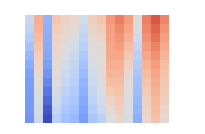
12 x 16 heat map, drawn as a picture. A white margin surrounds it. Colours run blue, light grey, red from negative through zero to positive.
The ninth with the lowest average is the bottom left. The ninth with the highest average is the top right. Streaks run downward. There is an overall slope up to the top right.
